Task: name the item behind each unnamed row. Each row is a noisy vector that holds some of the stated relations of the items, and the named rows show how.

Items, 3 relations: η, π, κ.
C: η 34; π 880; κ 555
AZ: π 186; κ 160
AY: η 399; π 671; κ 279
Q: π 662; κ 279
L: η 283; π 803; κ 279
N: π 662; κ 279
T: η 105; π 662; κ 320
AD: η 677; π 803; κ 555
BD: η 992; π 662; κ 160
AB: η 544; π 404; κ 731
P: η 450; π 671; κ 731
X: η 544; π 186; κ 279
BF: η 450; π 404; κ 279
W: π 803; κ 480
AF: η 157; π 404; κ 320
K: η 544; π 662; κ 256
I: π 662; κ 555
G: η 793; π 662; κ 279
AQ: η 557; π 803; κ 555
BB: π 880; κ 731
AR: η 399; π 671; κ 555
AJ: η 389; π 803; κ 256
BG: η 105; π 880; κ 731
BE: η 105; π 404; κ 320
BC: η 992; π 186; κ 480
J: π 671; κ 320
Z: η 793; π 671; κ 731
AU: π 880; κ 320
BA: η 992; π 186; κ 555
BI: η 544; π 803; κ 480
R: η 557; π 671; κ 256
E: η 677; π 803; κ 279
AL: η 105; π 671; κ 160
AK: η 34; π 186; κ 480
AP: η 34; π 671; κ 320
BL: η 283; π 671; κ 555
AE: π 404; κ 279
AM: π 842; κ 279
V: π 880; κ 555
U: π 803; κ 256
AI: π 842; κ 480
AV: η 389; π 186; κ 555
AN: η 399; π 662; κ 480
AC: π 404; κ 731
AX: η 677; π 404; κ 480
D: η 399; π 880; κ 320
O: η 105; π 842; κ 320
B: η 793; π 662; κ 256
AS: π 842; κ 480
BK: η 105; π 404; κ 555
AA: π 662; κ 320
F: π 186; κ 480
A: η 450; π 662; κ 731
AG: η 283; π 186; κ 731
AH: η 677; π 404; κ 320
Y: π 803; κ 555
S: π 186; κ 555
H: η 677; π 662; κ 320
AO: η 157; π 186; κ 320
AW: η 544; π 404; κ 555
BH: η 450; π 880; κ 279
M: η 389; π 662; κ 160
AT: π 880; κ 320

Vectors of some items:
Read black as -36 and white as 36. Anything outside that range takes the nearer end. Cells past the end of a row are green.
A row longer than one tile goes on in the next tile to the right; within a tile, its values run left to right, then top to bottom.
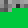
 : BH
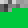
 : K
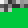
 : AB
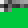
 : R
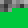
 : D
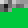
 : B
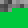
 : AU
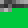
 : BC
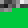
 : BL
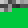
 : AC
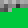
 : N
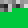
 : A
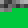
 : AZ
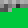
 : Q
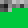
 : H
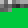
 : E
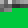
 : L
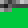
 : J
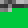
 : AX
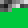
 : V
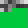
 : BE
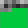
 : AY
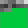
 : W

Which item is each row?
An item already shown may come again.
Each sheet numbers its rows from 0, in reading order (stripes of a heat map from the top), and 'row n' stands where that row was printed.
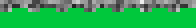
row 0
BB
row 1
AO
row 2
BF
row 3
BH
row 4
D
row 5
AJ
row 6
BB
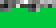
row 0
AD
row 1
H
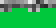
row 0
U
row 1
AB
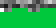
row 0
P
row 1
AH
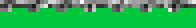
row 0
AX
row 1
I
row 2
BI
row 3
BG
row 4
K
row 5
AN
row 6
O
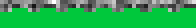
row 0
BB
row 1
AL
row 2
X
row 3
D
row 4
X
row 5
BD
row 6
BE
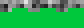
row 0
T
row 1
AM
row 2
D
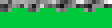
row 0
AA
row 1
M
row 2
AR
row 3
BK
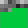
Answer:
AE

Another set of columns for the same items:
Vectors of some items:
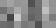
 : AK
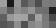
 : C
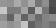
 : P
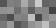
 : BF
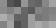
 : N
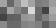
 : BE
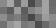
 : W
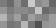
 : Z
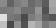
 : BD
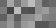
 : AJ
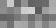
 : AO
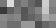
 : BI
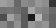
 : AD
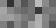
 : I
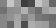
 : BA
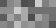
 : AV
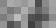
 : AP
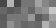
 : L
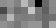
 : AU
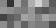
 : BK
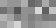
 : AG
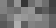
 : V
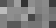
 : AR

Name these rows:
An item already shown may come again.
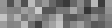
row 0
Z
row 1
M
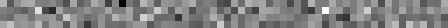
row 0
AC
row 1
BL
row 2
B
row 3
AX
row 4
AJ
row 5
K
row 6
AF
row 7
AZ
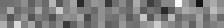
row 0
AZ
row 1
AR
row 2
BH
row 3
BC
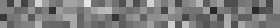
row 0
AW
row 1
R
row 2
AW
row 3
AL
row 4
M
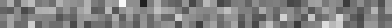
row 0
U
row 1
O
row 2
BC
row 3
BL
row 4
AY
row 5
G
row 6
BD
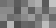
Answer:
AM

